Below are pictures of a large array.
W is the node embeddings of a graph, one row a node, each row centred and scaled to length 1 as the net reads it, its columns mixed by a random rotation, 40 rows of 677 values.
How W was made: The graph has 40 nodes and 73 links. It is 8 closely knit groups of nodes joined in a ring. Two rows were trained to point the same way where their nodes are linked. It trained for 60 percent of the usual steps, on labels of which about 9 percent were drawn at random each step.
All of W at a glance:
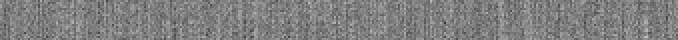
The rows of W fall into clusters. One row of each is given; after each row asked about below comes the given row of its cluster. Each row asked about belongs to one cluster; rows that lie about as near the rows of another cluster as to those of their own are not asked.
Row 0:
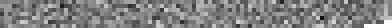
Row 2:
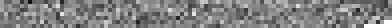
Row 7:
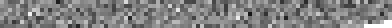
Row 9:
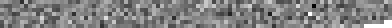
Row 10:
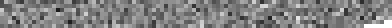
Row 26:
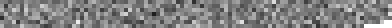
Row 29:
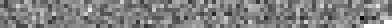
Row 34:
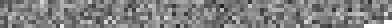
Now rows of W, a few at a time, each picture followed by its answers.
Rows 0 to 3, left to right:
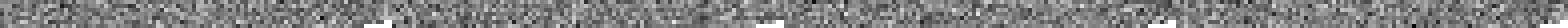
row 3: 0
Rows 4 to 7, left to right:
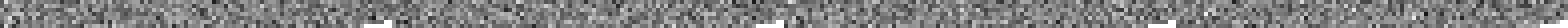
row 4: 10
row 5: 7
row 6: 10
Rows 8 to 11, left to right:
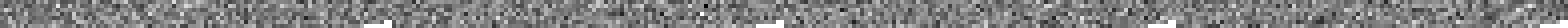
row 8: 26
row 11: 2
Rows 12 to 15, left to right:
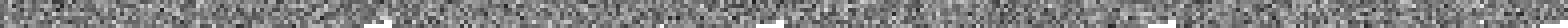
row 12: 0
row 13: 7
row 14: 34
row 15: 9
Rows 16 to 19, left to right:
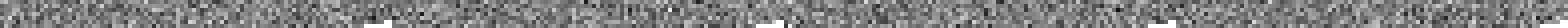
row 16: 10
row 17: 26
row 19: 26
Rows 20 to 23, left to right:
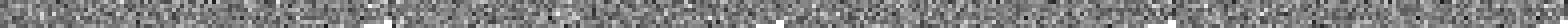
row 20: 29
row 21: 10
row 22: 29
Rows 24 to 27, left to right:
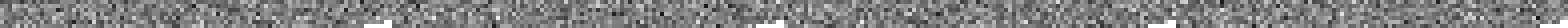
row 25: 9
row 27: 10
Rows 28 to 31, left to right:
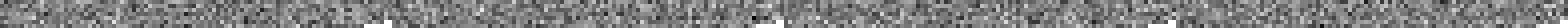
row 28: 34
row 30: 34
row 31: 29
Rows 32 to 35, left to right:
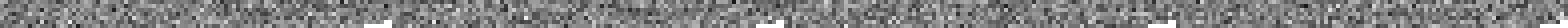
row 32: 7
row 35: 0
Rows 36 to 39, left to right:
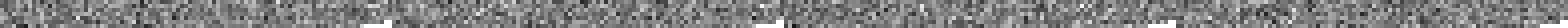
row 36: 29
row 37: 29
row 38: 9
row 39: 34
